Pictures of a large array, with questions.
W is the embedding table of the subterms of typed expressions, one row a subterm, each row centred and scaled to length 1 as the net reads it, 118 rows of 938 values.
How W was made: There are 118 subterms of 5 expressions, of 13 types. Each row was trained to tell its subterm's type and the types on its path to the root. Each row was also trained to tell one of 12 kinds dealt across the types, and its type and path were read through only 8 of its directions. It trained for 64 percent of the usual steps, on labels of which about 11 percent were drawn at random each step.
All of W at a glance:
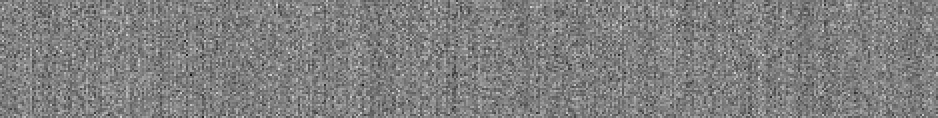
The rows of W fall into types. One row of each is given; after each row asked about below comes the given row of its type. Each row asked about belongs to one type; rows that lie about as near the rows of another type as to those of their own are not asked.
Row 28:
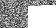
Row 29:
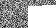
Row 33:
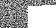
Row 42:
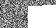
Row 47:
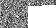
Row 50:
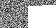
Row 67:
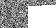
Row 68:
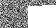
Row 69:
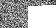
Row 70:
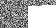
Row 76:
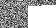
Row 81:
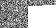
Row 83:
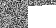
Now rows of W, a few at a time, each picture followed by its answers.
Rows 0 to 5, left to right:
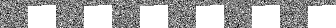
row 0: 67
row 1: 28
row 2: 33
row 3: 81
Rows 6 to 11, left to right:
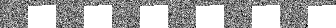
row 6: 28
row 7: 81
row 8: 29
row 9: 33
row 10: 81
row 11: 29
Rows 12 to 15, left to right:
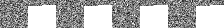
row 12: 81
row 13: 50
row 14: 83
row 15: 29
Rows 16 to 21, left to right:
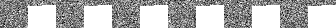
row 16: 70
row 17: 69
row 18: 28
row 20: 68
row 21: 67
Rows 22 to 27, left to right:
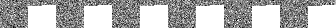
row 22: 67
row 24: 33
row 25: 33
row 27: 70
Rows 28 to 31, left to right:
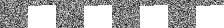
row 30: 67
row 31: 81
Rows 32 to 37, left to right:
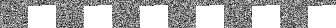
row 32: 50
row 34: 42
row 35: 69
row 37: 67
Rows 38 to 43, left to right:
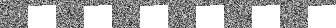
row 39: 42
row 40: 28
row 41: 47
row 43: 69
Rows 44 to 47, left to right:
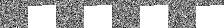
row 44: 50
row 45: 83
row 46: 70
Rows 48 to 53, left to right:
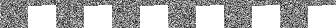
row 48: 47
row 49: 68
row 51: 42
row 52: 83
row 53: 42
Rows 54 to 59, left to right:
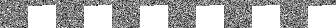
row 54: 68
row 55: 68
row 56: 29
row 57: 29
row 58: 70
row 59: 69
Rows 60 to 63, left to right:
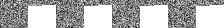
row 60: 33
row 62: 83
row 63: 33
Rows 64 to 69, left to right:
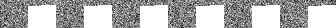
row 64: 70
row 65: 67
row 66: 42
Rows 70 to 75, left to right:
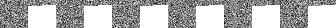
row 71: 68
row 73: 47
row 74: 28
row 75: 28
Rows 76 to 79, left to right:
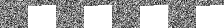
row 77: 50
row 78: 83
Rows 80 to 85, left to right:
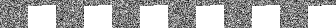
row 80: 67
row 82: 33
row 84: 28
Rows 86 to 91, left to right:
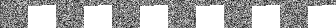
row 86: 28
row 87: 50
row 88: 29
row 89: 68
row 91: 83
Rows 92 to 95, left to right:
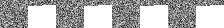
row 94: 83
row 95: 29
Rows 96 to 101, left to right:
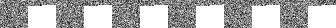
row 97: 68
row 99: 33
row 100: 70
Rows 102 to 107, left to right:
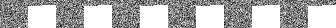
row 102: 50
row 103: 33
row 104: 33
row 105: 68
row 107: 68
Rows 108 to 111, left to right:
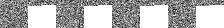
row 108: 67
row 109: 42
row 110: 67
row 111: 50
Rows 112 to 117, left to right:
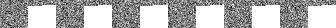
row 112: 50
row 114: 28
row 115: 70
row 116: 47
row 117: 69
